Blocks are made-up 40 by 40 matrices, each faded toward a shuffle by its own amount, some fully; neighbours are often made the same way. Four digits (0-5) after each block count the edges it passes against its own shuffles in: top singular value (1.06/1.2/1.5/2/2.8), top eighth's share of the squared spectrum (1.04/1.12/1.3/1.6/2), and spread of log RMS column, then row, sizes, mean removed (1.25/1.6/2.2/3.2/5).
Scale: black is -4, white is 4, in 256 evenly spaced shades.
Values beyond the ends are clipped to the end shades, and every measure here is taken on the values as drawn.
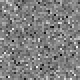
0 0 0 0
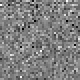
3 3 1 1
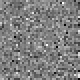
3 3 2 1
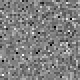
0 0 0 0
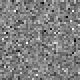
0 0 0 0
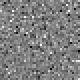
0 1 0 0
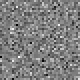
3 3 1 0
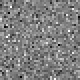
1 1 0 0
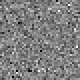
0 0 0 0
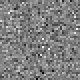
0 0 0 0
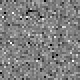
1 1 0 0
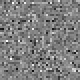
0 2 0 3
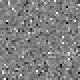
0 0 0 0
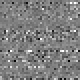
2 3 0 3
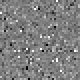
1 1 0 1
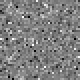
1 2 0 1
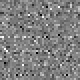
1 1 0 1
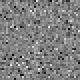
0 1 0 1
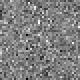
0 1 2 0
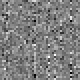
2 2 3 0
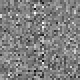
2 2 2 0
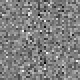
1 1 2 0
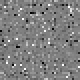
2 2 0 1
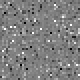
2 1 0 0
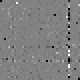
4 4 0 0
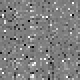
3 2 1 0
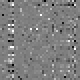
4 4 2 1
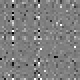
4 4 2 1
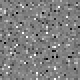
0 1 0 0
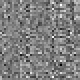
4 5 3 2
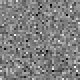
0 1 0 0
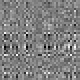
4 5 3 3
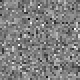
2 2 1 0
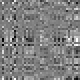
4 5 3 3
